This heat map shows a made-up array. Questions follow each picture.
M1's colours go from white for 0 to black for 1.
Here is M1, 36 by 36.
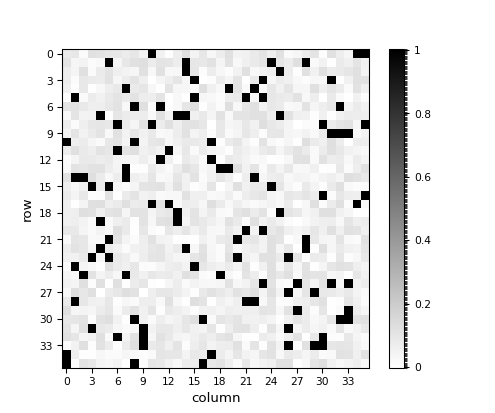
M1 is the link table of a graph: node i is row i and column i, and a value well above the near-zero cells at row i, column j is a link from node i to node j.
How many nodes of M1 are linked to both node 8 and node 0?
2
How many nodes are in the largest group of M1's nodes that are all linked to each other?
2
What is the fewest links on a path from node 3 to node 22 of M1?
5
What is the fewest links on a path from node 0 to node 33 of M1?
4
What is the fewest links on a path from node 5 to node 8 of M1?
5
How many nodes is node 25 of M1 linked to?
3
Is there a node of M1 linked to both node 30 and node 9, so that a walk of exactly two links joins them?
yes
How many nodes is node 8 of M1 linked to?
4
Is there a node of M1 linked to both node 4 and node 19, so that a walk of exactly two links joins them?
no
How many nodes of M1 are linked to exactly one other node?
0
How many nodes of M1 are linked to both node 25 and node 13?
2
